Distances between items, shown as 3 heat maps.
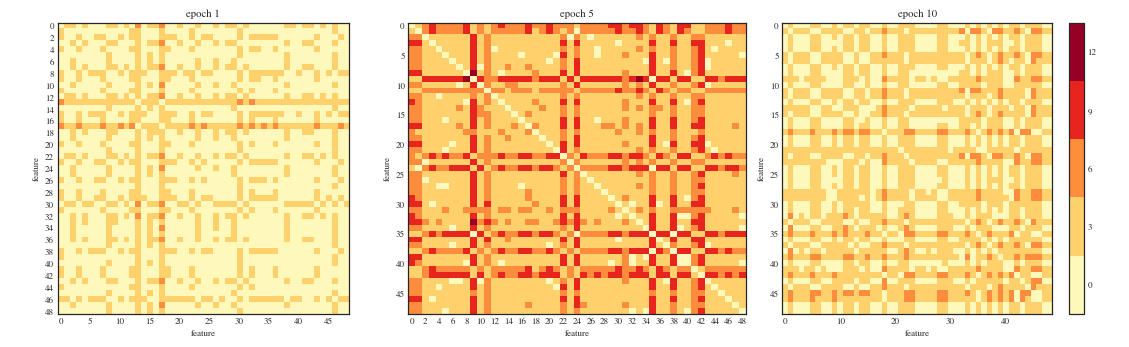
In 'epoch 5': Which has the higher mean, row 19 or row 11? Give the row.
11
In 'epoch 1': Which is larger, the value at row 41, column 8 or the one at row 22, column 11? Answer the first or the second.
the second
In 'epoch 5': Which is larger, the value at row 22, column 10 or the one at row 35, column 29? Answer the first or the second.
the second
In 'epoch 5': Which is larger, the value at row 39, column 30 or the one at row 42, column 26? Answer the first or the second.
the second
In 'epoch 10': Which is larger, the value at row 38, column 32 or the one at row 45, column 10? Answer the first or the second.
the second
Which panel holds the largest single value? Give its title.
epoch 5
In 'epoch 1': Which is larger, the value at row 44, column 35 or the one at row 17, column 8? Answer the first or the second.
the second
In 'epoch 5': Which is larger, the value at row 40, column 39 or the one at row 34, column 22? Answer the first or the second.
the second
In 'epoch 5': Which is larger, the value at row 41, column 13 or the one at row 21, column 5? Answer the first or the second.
the first
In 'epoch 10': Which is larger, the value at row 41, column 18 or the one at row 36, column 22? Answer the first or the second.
the first
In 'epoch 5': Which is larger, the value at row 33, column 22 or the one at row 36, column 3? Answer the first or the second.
the first
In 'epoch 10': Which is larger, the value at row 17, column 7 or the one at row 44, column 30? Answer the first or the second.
the second
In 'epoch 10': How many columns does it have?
49
